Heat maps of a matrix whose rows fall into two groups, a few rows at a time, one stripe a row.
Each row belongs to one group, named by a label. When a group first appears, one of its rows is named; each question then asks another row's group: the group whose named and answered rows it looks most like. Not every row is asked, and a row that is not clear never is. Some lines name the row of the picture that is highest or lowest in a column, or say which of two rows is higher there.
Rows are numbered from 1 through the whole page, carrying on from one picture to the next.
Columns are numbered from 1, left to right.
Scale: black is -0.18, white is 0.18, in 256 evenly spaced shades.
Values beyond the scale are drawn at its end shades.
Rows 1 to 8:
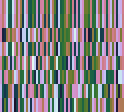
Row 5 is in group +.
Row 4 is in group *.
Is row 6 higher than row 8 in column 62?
Yes
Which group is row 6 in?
*
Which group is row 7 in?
+
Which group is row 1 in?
*
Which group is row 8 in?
+
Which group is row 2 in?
*
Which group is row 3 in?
+
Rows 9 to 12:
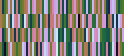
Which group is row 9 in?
+
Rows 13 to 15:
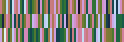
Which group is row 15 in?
*
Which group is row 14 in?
+
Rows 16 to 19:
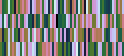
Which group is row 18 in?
+
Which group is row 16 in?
+
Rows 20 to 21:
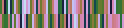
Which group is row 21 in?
+
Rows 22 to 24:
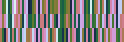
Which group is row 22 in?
*
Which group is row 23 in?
*
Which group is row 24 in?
+
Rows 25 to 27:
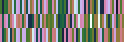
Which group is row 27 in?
+
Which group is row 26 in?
*
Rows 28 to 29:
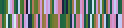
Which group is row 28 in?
+
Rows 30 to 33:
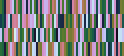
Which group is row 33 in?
+
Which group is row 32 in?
*
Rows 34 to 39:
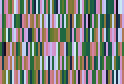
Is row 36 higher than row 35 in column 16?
No
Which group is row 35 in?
+
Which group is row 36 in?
*
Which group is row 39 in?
*
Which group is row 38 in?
+
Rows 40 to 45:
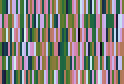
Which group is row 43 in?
+
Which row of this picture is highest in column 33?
45
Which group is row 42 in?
*
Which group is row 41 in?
*
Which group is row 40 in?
+
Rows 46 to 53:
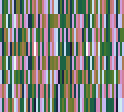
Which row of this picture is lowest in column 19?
48
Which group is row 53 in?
*
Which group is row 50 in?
*
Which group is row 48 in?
+
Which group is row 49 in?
+
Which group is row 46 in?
+
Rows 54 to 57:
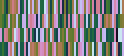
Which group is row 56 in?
*
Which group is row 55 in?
+
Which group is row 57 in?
+
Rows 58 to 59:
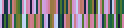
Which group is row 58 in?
+
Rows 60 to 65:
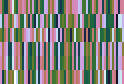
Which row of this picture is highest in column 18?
62
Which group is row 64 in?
*
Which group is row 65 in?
*
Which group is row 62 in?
+
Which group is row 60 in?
+
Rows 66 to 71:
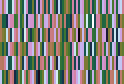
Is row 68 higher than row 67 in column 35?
Yes
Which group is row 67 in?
+
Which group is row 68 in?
*
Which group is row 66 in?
*
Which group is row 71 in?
+
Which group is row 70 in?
*
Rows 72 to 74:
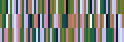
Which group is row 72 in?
+
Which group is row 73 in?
*
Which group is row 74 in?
*
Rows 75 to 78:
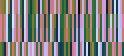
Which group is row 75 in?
*
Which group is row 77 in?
*
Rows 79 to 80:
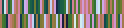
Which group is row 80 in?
+
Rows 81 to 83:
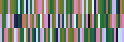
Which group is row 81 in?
+
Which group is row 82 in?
+
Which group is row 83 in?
*
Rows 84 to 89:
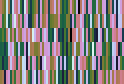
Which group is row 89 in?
+
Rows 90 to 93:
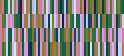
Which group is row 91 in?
+
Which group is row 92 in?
*
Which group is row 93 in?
*
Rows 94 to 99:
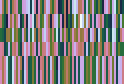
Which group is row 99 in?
*
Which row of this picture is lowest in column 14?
95
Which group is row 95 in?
+
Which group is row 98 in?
*
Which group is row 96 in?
+
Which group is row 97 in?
+
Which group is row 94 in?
+
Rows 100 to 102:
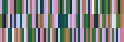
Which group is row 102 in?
*
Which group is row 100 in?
+
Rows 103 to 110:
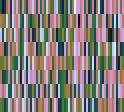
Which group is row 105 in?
*
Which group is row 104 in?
*
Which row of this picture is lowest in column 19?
106
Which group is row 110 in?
+
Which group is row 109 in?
*
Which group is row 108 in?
+
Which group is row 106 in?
+
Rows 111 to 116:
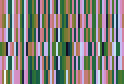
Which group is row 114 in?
+
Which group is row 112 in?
*
